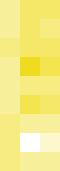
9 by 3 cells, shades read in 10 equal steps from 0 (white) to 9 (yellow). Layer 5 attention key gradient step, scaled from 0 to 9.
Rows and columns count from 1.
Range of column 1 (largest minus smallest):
1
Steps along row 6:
up down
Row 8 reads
5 0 2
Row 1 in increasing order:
4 6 6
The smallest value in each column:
4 0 2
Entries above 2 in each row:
3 3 3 3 3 3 3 1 3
